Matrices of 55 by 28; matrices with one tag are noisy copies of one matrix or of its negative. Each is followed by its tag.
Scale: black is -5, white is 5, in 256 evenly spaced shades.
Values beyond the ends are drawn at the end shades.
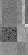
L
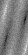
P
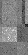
L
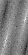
P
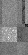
L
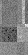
L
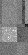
L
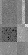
L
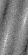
P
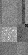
L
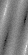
P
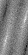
P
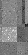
L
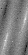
P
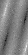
P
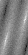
P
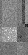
L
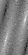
P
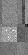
L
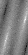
P
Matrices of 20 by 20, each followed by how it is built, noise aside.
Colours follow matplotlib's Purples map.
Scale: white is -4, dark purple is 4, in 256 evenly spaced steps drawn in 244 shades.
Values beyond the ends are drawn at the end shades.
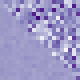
upper triangular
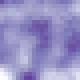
smooth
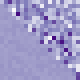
upper triangular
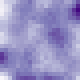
smooth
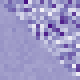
upper triangular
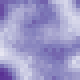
smooth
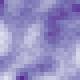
smooth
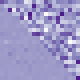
upper triangular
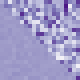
upper triangular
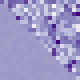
upper triangular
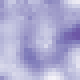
smooth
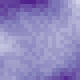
smooth
